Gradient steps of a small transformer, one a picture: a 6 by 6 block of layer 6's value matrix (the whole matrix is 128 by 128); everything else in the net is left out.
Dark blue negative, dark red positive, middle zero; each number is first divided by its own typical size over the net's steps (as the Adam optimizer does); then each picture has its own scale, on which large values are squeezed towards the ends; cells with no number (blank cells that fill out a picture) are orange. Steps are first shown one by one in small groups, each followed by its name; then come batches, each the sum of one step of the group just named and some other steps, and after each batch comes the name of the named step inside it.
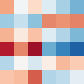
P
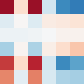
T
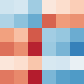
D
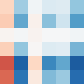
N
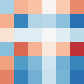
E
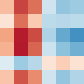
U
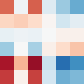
T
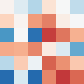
P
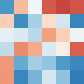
E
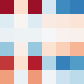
T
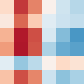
U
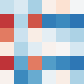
N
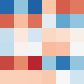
D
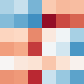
D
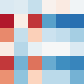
N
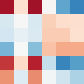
T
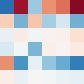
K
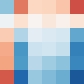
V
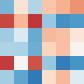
V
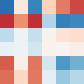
K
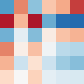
K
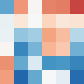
V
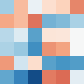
V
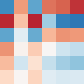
K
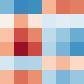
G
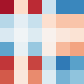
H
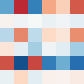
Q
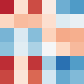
H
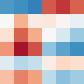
G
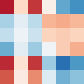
H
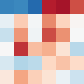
G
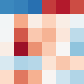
G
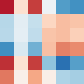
H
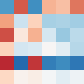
Q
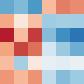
G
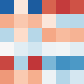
Q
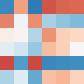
Q
